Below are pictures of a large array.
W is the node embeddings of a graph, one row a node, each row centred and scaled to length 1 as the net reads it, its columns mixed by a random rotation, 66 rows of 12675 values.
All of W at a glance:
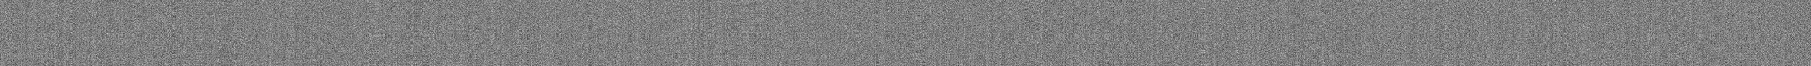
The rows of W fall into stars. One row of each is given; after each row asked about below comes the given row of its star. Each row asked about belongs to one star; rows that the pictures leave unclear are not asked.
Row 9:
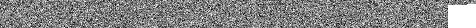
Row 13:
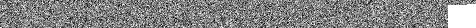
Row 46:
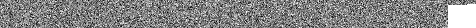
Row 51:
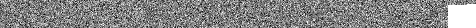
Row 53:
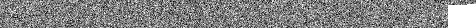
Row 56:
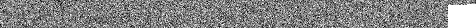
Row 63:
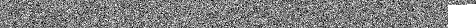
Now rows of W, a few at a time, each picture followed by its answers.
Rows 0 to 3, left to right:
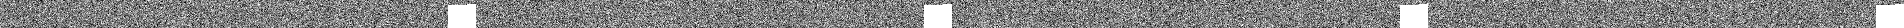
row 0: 63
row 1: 56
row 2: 9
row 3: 53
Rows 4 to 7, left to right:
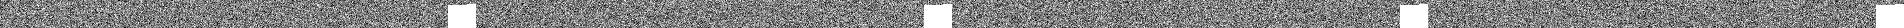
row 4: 9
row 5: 46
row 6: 53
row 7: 63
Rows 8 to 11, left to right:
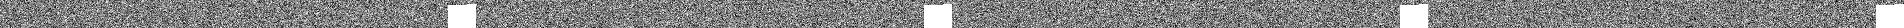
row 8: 13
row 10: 63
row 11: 56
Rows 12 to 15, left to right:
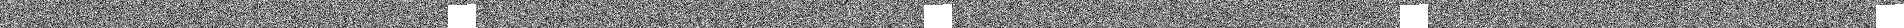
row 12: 46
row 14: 46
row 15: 9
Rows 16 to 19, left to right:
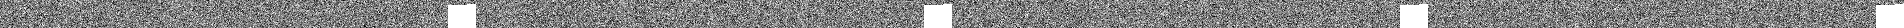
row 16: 9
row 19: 53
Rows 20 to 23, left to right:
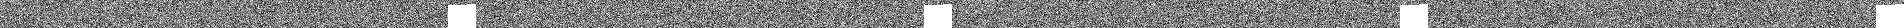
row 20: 56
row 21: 63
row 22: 53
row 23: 63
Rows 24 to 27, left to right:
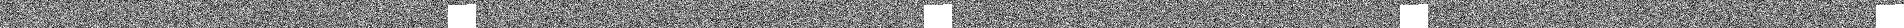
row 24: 13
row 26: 56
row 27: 63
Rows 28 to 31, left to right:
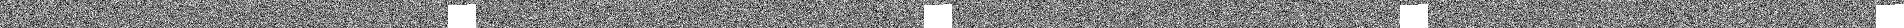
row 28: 46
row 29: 51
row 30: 13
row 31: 9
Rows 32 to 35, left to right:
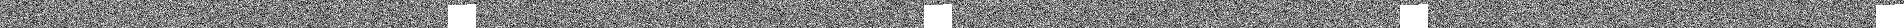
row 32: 63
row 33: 53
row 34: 9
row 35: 9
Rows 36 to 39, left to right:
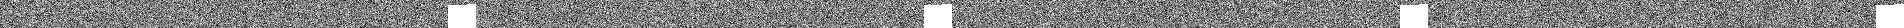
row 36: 9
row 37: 56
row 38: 13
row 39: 13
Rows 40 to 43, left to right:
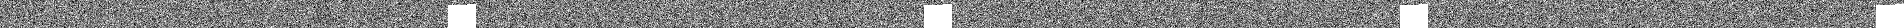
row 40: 63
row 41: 9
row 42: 53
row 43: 53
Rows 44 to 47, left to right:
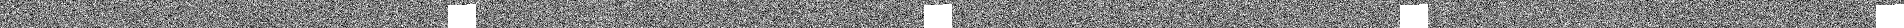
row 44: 46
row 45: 51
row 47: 56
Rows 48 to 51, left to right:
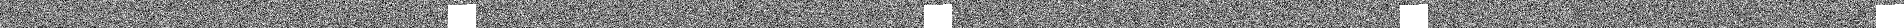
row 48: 51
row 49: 46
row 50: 13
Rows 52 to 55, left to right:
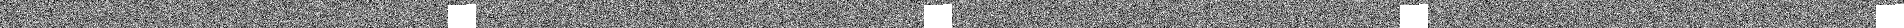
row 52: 13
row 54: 46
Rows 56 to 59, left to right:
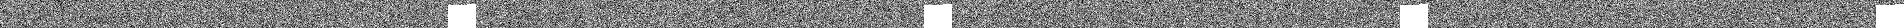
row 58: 53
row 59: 46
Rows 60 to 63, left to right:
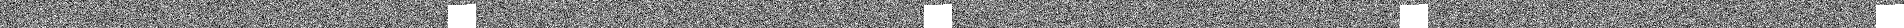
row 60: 13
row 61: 63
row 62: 51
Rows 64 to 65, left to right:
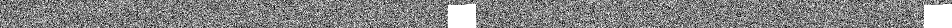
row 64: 13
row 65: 51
